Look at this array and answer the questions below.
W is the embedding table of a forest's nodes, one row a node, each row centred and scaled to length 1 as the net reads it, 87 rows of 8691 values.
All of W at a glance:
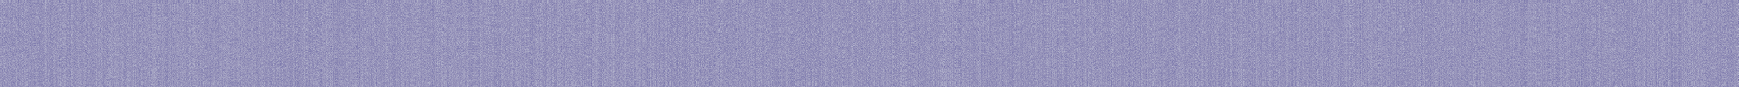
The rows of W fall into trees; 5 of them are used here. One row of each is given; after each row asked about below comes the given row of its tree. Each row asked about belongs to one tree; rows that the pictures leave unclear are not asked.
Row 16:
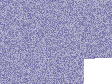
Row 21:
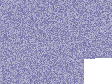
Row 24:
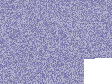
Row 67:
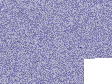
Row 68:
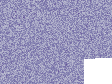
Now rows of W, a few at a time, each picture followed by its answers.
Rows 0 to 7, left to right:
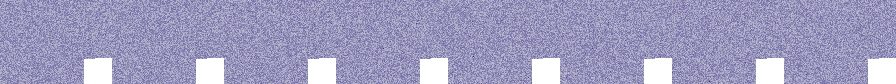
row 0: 21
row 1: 21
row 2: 21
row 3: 24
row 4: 67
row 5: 68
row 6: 24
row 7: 67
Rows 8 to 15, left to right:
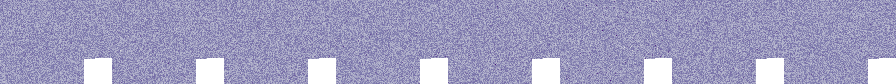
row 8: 68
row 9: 24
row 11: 67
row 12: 16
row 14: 24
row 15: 68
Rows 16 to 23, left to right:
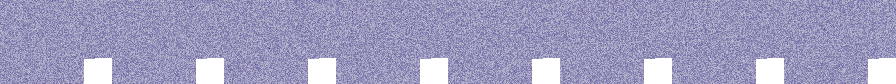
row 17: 67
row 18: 67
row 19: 68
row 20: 67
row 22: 68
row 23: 21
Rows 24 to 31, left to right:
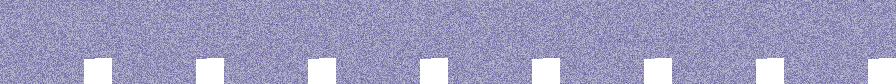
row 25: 68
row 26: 68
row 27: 16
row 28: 67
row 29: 67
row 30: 67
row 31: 21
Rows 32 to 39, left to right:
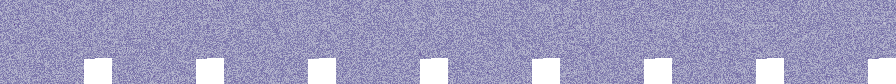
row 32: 21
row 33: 68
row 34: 24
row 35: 16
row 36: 67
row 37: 68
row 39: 24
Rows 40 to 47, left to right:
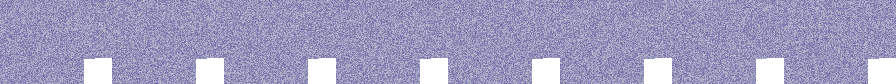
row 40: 24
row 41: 16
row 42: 68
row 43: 24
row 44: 16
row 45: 24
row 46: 67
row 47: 68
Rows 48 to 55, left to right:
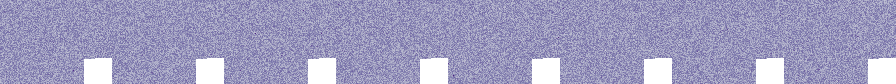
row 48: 67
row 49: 67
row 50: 16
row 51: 67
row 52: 16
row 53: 68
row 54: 24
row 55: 16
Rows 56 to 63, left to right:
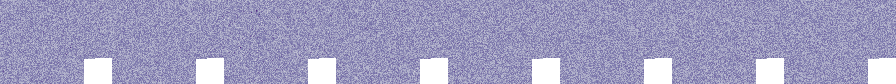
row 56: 21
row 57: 16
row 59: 24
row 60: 67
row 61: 21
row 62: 24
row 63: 67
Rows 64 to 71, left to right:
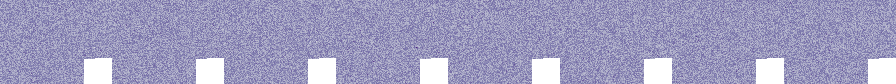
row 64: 21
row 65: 21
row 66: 16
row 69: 24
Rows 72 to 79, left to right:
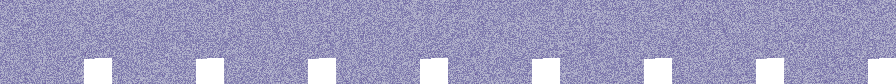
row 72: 16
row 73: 67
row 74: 24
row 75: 16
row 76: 24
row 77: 68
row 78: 24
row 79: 21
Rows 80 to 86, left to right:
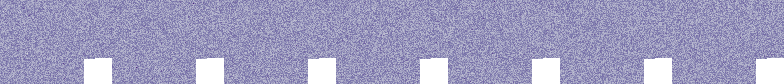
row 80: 16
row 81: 24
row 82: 24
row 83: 24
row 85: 24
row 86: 16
